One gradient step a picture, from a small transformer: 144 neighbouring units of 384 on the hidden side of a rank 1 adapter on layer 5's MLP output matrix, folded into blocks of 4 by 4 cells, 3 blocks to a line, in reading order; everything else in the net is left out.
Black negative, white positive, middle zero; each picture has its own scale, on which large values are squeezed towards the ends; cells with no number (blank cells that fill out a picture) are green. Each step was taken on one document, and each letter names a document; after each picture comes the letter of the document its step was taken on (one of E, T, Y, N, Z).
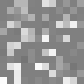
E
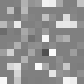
E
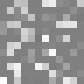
E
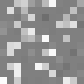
E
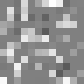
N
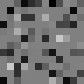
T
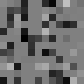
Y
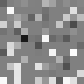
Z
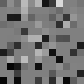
N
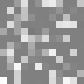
N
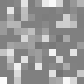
N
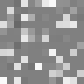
T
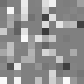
Y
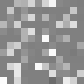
T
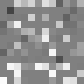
T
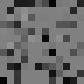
T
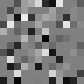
N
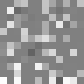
Y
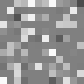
T
